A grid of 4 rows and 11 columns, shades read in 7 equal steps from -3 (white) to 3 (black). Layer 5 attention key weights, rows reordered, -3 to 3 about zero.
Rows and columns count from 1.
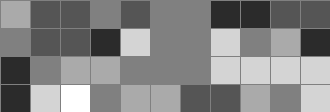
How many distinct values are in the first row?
4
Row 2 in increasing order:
-2 -2 -1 0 0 0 0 1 1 2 2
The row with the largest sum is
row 1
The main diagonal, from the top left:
-1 1 -1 0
